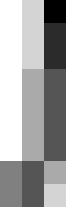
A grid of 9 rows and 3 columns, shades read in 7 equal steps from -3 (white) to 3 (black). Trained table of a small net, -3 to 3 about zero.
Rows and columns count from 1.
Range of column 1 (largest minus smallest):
3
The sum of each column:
-21 -8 8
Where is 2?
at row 2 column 3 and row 3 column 3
